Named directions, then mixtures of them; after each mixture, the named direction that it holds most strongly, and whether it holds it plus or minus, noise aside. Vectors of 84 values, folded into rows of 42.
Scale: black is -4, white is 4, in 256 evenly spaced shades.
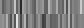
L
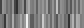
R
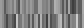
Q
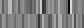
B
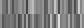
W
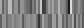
B, plus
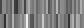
R, plus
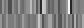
B, minus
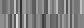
L, plus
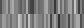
W, minus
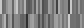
R, minus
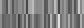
W, plus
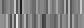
L, plus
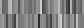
B, plus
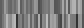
Q, minus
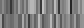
B, minus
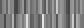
R, plus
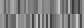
Q, plus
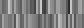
B, plus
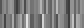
R, plus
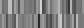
B, plus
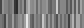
R, plus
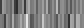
R, plus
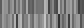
W, minus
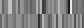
B, plus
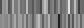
W, minus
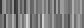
R, plus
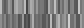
W, plus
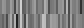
L, minus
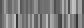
Q, minus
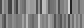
B, minus
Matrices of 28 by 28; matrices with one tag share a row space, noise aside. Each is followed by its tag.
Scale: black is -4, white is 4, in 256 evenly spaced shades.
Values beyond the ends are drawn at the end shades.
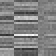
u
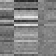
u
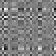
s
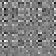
s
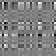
s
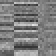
u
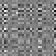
s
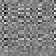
s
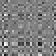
s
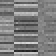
u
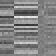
u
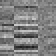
u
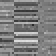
u
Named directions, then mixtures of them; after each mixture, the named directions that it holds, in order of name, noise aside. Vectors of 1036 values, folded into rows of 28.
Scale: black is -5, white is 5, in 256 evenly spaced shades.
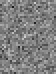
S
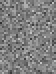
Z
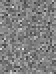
S, Z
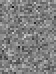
S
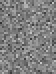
Z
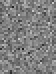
S, Z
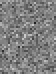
S, Z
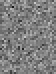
S, Z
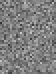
Z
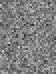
S, Z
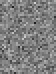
S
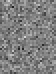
S, Z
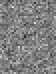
S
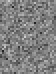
S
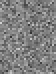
Z
